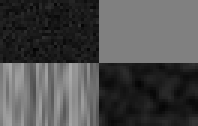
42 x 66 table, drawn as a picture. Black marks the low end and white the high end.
It is made of 2 by 2 panels. Panel 1,1: very low, fine-grained, faint in contrast. Panel 1,2: middling, flat. Panel 2,1: middling, streaked downward. Panel 2,2: very low, blotchy, faint in contrast.
